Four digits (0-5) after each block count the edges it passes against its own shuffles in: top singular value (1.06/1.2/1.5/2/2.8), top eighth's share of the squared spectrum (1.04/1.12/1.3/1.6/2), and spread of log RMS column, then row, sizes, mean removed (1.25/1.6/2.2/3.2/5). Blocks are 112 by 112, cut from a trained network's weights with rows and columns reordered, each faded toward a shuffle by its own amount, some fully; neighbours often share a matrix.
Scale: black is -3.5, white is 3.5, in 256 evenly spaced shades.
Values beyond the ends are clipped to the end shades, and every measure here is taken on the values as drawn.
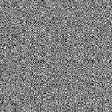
4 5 3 3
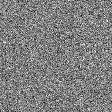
2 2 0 0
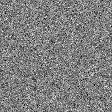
1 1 0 0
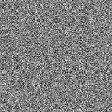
4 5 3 2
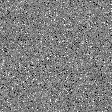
0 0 0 0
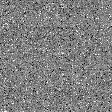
1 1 1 0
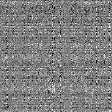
4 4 4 1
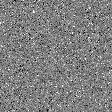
0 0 0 0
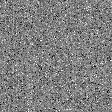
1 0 0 0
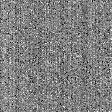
3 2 0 2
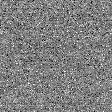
2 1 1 0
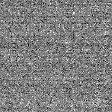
3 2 2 0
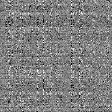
4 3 4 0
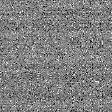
2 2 2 0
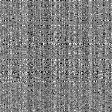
4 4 1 4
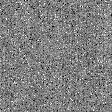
2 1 0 1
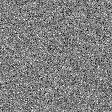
0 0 0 0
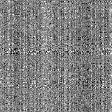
4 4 1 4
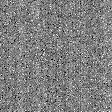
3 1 0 0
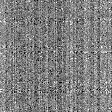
4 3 1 3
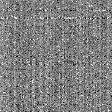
3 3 0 3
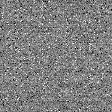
2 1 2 0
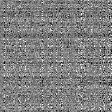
4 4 4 1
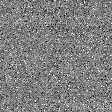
1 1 1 0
